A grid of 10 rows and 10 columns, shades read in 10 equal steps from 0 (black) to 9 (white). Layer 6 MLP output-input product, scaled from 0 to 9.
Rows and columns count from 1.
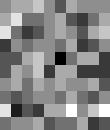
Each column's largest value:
8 8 6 7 6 6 9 6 7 9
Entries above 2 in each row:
10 9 9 8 8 6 10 10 8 9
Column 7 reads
6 3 5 6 4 6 5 6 9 4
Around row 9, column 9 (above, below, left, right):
3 2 5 9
